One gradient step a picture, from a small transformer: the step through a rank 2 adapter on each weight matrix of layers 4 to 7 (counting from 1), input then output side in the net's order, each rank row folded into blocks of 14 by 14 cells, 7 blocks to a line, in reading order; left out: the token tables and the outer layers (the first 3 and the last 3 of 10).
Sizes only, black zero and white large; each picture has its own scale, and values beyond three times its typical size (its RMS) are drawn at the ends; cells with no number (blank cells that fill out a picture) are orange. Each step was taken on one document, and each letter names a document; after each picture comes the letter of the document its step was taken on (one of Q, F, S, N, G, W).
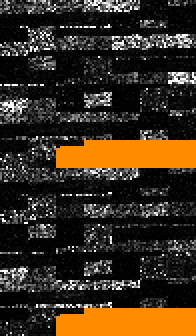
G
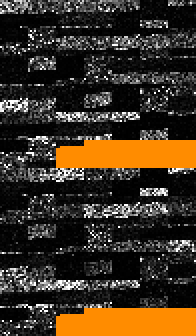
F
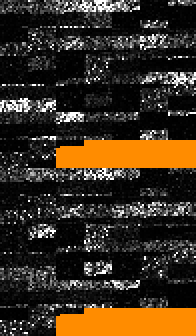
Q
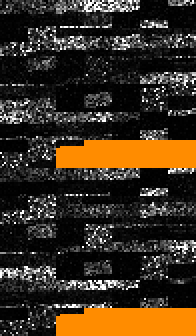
Q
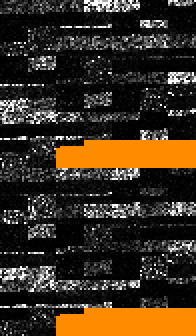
G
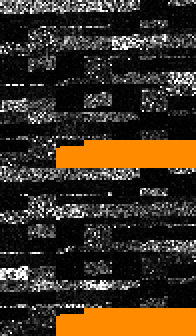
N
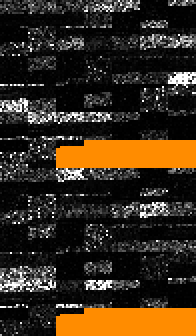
Q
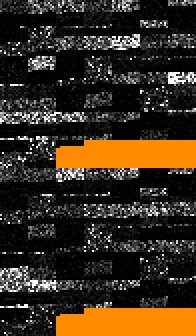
F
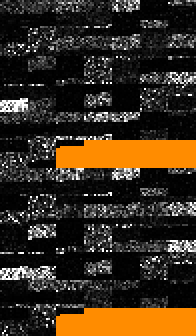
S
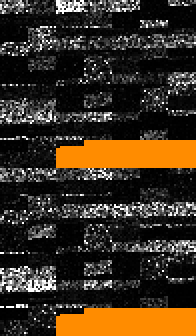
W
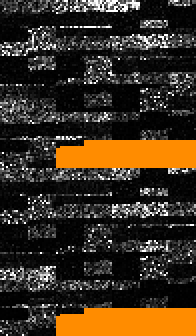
G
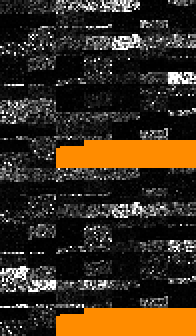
N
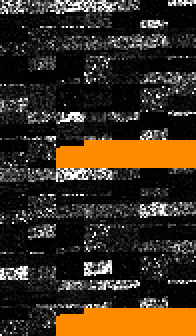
W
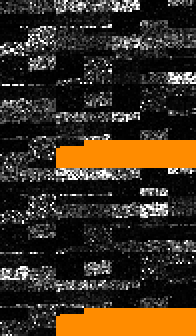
N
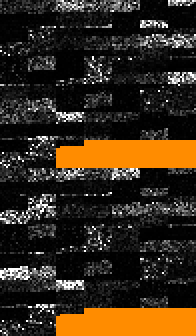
F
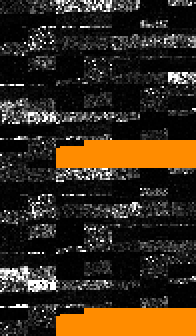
N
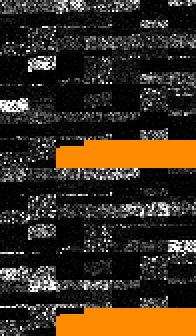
S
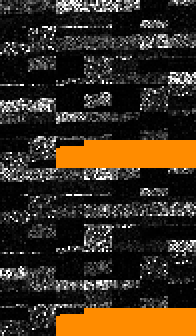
S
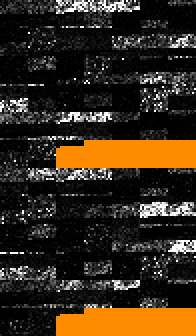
W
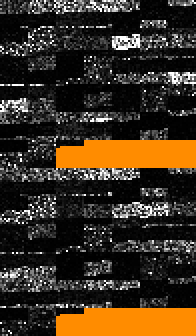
N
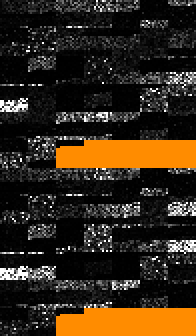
S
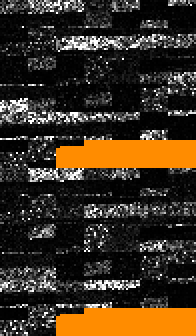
Q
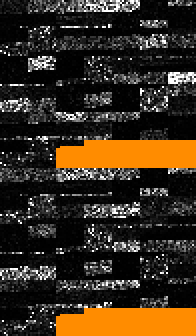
F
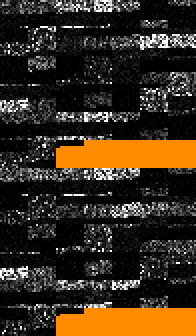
S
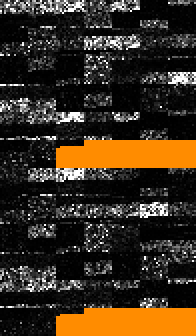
W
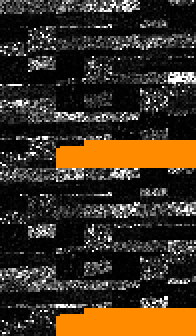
F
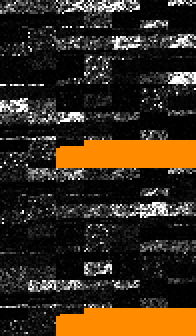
W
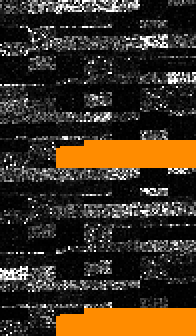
G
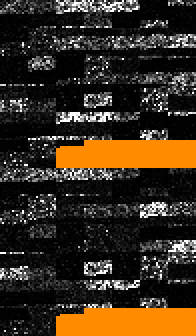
W
